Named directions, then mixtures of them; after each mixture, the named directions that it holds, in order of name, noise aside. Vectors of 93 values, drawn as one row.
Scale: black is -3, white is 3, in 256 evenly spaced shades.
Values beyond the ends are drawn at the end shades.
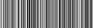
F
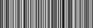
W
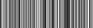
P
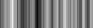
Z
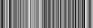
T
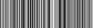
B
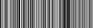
B, P, W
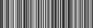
W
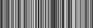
B, W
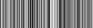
B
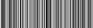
P, T, W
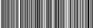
P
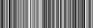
T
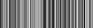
P, T, W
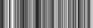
T, Z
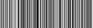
F, T, Z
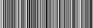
F, W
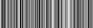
F, P, W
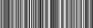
B, T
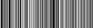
B, T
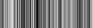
B, T, Z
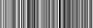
B, F, P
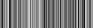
T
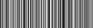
B, W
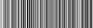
F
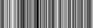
F, T, Z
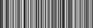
W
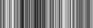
W, Z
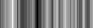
Z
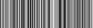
B
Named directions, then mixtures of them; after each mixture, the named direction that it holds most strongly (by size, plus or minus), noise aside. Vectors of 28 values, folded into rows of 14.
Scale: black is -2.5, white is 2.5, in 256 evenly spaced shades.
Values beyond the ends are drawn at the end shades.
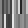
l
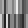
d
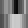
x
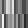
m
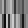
d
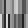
d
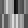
x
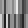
d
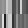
l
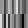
d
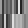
l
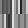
l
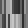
x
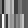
m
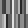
l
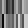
m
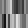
x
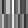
m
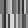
d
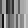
m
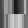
x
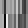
d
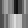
x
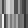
m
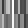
m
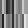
m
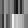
x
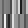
l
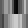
x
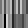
l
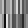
d
